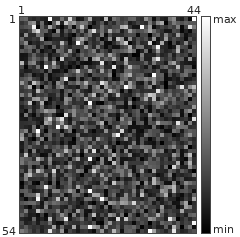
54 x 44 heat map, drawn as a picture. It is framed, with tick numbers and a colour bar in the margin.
The halves do not mirror each other. Most values sit low, with a long tail of high ones. No regular stripes run through it. On average the colour sits 30% of the way up the scale. No seam splits the table. The texture is fine-grained noise. No single row or column stands out from its neighbours.
